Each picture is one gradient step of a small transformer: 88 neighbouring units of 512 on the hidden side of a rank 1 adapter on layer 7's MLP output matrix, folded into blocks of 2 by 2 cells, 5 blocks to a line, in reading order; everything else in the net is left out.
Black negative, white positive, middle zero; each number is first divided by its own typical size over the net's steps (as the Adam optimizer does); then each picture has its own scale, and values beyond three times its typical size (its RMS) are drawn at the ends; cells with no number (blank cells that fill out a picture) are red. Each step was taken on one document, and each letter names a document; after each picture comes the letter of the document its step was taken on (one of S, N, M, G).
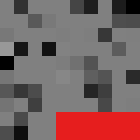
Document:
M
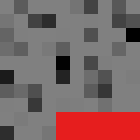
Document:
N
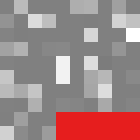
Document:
N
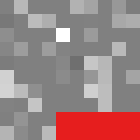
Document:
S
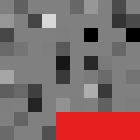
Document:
N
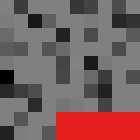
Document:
S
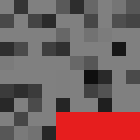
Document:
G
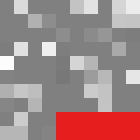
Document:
M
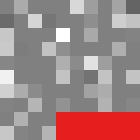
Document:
S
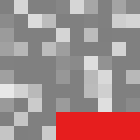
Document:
S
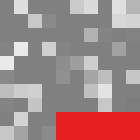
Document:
M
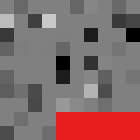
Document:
N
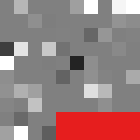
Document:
M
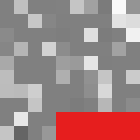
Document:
M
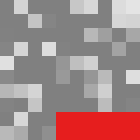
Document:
M
